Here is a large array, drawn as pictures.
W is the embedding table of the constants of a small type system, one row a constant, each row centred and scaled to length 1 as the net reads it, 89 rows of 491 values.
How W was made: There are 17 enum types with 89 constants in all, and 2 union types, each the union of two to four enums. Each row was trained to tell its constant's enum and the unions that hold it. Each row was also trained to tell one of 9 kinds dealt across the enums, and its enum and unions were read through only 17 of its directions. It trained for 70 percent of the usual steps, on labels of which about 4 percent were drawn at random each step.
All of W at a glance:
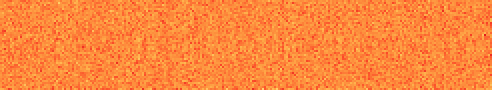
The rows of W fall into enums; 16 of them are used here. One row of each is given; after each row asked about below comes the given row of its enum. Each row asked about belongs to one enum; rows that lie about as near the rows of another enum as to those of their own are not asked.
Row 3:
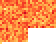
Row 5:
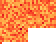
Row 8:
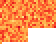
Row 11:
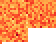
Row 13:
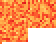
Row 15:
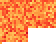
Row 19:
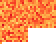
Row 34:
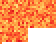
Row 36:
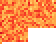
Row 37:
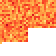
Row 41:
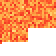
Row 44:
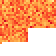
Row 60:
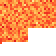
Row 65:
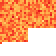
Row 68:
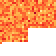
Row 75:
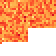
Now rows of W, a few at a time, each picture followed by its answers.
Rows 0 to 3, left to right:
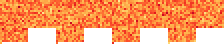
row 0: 75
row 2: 75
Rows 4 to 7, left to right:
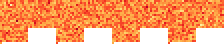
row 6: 41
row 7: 68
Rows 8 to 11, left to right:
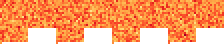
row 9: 15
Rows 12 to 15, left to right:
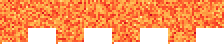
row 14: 41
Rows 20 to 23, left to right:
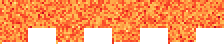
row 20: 75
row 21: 36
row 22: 34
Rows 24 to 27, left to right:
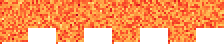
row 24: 68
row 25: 19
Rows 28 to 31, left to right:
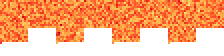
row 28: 75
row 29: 8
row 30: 3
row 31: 8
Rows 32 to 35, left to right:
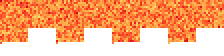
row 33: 19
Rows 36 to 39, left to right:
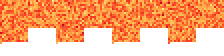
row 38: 65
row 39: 15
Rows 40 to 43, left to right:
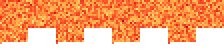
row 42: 3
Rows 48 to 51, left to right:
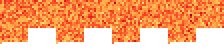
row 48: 3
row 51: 44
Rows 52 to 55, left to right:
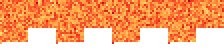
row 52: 65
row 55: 19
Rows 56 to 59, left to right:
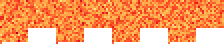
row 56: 19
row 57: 15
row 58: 41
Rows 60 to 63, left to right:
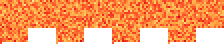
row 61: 11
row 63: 19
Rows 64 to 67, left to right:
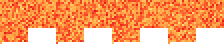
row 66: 65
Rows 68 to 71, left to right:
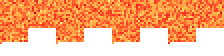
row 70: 37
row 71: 75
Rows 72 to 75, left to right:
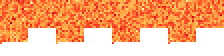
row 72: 15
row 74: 41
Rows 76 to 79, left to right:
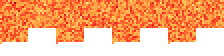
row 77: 15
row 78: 41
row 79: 36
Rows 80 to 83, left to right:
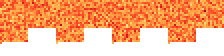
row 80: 65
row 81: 3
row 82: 5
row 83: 11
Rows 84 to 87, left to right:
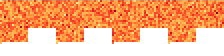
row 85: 8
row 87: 8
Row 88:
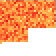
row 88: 3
